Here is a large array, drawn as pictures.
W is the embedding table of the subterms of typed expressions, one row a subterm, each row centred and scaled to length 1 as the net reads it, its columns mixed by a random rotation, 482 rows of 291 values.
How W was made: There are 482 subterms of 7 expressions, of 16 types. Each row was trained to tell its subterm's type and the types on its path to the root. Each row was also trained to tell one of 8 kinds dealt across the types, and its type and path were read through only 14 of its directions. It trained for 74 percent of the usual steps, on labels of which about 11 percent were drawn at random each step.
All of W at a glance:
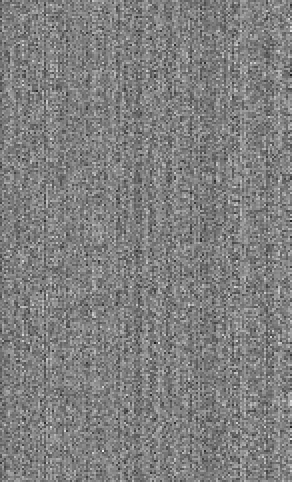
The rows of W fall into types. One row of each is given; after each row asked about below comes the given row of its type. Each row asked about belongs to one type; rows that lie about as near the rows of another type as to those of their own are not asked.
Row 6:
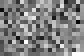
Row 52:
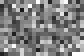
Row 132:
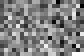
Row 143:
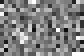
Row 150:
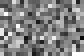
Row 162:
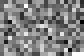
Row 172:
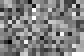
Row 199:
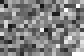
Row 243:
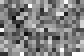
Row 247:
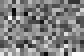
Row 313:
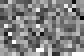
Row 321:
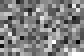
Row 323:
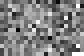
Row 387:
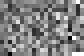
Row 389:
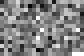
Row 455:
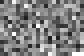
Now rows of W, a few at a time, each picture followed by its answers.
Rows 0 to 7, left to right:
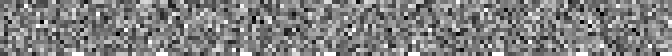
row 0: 150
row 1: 313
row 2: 389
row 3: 313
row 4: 132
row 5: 52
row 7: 6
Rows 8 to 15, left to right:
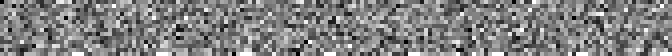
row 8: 162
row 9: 52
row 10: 199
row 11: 247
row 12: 389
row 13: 247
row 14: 132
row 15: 313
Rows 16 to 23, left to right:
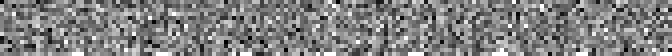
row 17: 389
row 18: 150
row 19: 172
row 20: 143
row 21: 52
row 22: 6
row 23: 243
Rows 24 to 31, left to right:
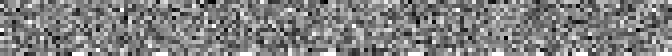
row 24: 455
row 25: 243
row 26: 172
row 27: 172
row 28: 162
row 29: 172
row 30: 247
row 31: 52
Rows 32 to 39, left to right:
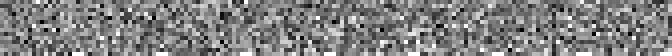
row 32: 150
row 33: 243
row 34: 6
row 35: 247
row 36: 199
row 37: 387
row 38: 143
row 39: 162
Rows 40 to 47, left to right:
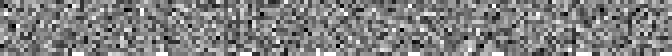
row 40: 132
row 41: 387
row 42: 389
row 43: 172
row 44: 143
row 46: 389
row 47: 243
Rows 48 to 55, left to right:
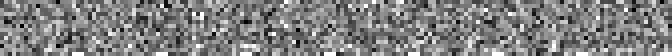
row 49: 6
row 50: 321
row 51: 172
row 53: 52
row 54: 52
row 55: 389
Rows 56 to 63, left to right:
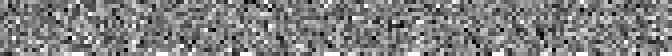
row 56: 387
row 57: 52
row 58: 247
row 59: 455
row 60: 52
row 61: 455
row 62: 6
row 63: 389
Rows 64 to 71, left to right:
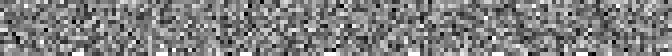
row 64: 162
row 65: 132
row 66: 132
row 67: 243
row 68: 199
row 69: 132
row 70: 52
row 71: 243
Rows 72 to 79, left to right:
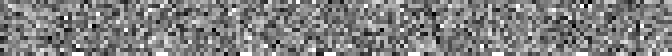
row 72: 323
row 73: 199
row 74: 199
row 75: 247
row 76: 52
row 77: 6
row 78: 52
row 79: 143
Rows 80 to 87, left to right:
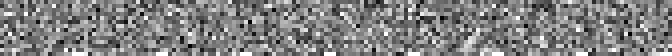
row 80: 321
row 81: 150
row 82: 162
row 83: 389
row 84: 389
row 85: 313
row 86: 389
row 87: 321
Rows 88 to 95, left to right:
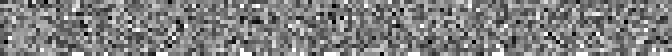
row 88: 389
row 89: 143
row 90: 162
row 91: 313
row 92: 132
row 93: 132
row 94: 132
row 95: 321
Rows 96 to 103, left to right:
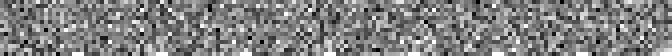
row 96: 150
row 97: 387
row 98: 150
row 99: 387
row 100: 52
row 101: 6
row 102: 6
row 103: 150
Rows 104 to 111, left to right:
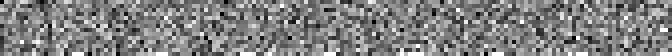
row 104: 143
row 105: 150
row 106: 6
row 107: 52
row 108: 321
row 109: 247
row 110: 387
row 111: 389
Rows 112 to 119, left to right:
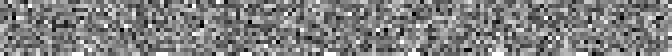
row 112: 52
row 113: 6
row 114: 247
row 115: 389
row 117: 199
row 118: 247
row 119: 172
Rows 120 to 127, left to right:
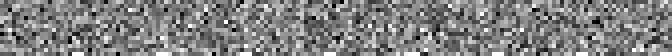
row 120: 387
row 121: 199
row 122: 323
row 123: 52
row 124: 321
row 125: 313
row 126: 52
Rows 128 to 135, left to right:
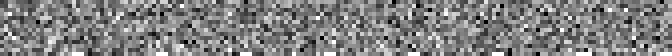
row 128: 321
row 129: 243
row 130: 247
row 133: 243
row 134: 243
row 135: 387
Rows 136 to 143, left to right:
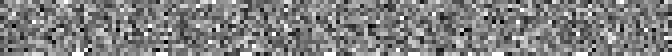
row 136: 132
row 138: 132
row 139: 172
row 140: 323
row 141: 162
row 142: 321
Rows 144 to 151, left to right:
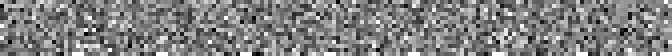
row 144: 132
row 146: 162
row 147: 243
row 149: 199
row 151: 313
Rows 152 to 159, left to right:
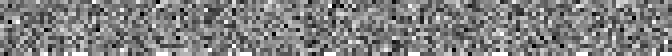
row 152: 150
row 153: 455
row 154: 243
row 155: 132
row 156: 172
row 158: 455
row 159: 132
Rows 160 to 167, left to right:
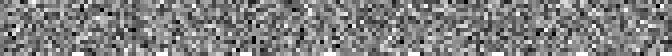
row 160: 132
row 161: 455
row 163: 387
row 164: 247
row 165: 387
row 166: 313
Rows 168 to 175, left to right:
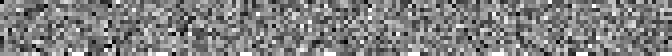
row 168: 247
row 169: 172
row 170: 313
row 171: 389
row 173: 172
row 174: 247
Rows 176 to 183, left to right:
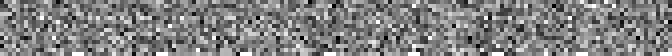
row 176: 247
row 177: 389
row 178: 247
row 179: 132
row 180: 323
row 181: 323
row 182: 323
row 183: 162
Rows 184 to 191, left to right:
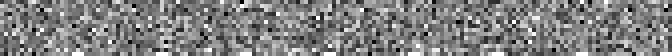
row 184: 455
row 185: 323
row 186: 455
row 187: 323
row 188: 52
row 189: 321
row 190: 6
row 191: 132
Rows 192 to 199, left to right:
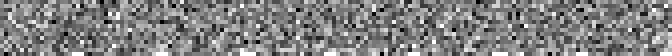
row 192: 52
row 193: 321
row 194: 199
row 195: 162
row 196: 323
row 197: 6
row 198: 6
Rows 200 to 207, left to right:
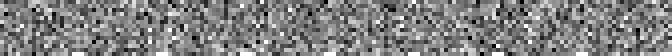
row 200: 6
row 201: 52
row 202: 455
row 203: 6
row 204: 143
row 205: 132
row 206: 6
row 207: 150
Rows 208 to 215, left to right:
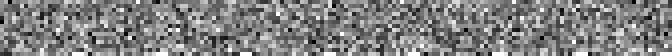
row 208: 243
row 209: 172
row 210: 323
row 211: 321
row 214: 199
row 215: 387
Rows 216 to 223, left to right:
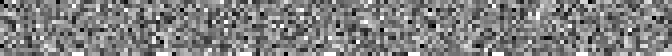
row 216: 455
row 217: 199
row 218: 243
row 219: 199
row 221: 132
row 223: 162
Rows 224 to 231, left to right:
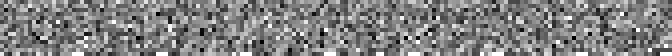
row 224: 52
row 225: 455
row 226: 313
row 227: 389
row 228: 52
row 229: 313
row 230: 321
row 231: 323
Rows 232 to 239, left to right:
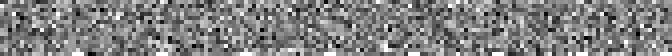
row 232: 313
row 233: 243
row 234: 172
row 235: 132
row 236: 132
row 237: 243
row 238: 150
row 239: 143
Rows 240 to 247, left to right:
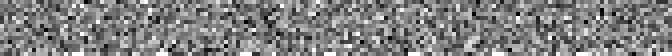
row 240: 172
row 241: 162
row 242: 52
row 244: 389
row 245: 6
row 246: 247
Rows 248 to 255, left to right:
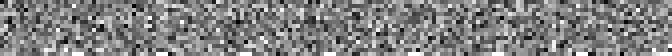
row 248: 162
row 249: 323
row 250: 321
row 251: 6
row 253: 52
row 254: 52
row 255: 321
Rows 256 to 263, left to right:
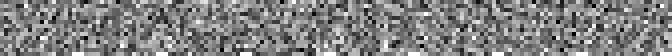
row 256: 150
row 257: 162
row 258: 243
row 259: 52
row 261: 247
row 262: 172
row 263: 199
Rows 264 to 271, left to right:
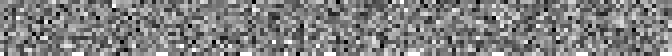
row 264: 150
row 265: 52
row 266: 389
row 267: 143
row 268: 389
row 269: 172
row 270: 150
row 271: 199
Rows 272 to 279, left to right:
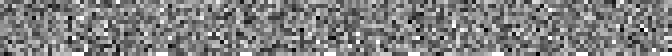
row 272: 387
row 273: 172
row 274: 132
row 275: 150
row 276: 162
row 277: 321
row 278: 247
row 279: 323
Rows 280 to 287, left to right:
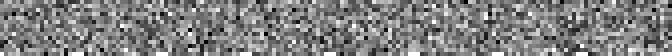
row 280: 247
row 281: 313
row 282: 172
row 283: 387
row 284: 150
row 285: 321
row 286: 323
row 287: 387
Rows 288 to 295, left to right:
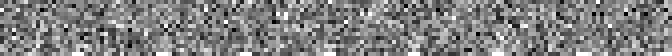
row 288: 321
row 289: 172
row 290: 323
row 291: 321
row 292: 323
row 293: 199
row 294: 6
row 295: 6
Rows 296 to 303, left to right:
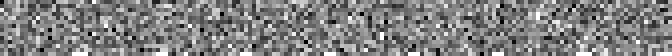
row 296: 389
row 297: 172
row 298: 6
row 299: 132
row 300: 247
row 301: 132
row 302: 323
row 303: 52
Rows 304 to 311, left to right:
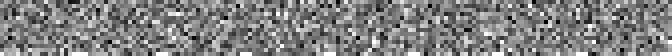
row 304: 247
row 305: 247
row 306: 243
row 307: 321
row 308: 389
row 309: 150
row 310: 150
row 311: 52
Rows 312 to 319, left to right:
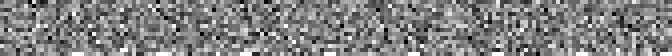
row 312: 172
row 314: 162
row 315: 321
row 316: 387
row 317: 323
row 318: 455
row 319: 247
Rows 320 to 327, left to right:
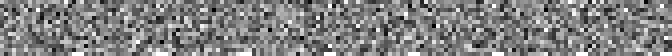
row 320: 243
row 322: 172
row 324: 6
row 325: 132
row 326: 132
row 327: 143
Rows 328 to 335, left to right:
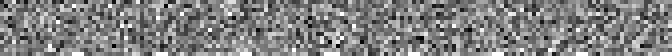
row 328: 323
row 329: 455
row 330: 313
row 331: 199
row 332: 150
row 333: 172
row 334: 321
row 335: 243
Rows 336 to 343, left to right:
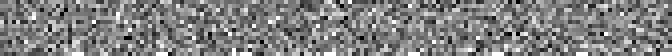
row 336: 387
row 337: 323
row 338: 321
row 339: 172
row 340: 323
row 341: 172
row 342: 321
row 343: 389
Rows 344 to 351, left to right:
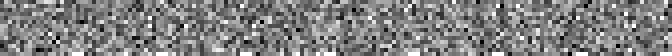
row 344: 247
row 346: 162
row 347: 150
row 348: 455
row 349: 132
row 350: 243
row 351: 455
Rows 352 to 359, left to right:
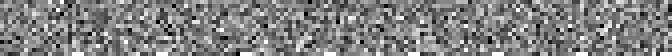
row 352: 387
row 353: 162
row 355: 6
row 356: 199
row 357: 387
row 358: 323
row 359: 132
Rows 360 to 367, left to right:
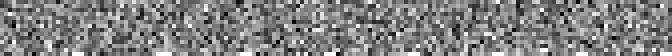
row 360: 52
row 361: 199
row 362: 6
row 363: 150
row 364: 321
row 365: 6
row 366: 143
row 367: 389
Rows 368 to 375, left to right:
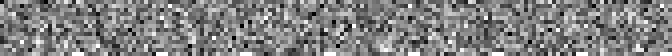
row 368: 143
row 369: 6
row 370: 162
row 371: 389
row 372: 162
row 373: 323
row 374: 150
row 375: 323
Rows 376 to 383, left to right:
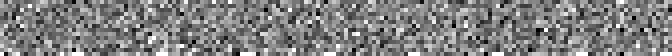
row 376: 6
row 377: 199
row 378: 247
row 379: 243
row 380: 172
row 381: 247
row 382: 313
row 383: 132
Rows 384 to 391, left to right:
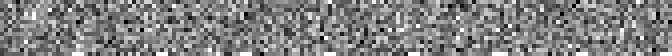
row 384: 323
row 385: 150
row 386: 313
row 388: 150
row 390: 143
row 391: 247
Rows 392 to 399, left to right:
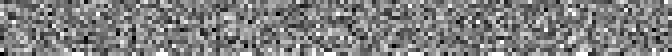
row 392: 321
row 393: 162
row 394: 162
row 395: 247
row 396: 243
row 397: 52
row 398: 199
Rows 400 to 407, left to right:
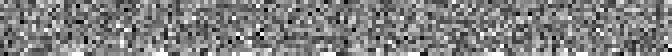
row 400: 321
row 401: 387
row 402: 52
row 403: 321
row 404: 321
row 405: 321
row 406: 247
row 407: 323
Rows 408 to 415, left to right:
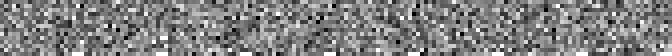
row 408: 52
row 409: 199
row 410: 323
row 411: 243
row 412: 132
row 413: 321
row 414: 150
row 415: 321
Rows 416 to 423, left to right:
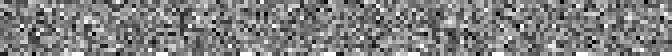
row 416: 313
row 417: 389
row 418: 6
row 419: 6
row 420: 243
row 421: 313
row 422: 132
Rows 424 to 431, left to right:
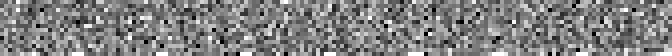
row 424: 247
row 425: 162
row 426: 455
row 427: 132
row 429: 150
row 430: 323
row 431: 172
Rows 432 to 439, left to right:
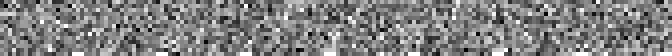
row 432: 323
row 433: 323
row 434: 52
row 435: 199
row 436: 150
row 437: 199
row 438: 321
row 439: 6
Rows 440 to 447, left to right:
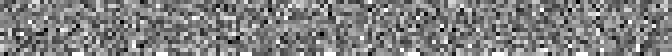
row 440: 172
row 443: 313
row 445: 313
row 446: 143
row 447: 323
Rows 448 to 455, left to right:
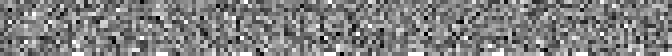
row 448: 323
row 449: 172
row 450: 387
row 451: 387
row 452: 172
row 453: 150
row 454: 247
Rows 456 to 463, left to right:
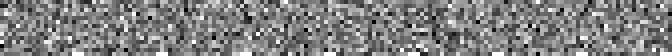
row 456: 199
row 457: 6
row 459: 323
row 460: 321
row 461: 313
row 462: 199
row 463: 389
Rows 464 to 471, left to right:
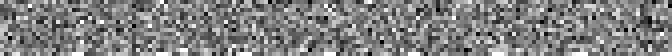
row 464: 52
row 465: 143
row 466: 323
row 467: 172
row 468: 389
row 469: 199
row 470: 321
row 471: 6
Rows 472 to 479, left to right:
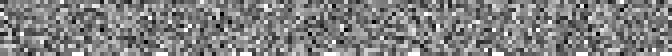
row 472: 162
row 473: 323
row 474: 6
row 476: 162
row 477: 389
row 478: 52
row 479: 389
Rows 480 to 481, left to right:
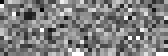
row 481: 247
